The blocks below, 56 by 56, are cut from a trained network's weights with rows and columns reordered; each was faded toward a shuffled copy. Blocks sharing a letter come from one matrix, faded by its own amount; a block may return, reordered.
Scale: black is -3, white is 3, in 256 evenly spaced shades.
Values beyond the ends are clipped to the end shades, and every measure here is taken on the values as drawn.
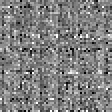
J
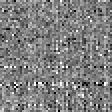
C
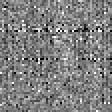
C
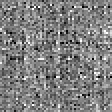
C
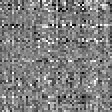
J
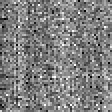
C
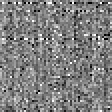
C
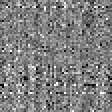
C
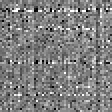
J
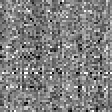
C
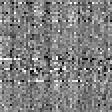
J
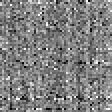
C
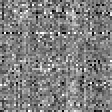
J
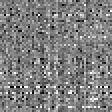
J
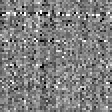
C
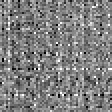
J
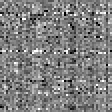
J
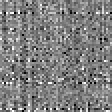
J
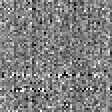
C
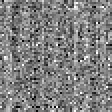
C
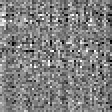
C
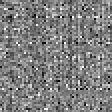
J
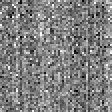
C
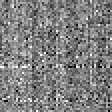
C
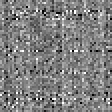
J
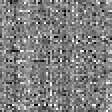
J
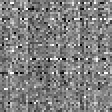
J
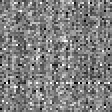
C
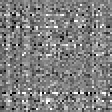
J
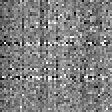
J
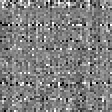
J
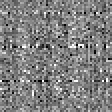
C
